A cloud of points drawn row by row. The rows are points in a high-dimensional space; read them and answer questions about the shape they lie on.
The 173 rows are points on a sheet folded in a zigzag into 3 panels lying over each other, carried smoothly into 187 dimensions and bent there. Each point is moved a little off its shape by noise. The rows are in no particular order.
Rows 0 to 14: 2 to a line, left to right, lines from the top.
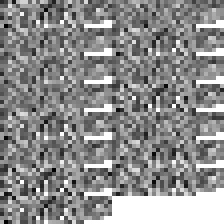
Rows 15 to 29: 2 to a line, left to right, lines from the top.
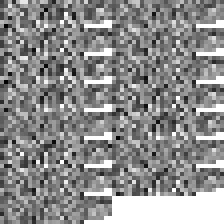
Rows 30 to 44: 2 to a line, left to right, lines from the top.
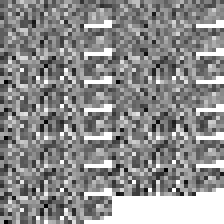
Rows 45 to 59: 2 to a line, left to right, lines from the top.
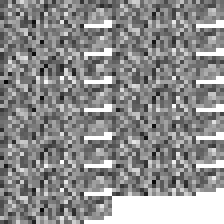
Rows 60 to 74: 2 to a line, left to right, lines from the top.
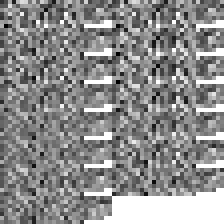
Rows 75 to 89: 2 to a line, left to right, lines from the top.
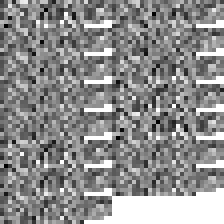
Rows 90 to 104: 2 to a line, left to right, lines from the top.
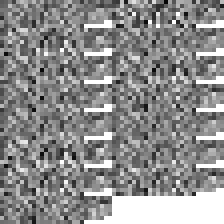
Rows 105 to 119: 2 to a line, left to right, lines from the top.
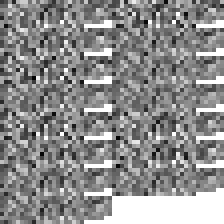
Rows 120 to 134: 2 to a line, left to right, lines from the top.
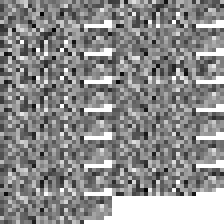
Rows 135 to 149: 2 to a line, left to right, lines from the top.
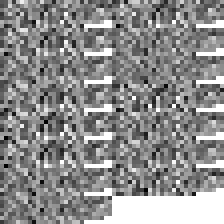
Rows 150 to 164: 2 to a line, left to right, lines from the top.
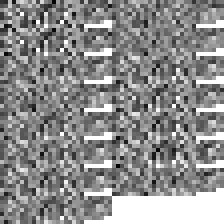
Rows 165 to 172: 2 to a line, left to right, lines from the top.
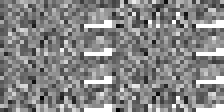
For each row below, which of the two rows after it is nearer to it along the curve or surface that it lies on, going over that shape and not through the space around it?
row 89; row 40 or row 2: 2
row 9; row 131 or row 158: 158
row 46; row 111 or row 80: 80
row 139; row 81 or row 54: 81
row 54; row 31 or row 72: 72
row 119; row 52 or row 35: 35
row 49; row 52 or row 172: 52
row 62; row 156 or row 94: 156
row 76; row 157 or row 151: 151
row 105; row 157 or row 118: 118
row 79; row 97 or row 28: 97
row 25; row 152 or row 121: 152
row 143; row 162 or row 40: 40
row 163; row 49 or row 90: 90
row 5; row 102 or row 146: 146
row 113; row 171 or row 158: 158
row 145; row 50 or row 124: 50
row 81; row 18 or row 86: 86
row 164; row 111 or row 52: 111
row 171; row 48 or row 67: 67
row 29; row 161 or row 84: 161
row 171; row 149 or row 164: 149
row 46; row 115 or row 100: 115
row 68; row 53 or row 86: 86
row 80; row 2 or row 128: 2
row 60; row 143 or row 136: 143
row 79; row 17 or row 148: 148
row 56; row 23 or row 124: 124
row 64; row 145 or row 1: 1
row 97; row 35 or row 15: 15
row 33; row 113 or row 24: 113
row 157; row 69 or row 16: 16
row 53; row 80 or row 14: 14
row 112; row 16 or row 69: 69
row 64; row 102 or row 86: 86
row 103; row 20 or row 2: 20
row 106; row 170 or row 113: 113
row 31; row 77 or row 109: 77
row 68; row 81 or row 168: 81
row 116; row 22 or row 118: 22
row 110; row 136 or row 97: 136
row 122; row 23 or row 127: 23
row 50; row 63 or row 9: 9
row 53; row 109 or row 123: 123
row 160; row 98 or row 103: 103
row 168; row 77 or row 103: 77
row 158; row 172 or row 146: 146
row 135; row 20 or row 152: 20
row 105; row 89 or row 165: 89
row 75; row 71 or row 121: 71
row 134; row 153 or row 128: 128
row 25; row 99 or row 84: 99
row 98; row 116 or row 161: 161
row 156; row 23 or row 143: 23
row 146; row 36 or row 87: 36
